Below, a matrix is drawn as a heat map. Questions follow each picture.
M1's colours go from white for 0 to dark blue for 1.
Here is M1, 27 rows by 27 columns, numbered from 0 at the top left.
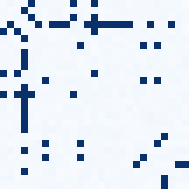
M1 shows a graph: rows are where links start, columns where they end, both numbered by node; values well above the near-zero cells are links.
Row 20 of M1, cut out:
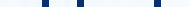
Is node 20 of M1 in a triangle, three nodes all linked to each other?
yes
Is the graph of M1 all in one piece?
no
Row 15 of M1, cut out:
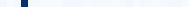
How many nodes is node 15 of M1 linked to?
1
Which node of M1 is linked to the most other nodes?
node 3
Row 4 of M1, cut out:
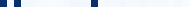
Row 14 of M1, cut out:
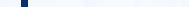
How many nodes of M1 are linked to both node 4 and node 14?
0
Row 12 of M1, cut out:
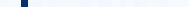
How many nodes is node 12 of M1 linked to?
1
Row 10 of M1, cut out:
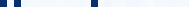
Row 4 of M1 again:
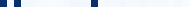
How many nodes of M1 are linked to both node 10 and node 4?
3
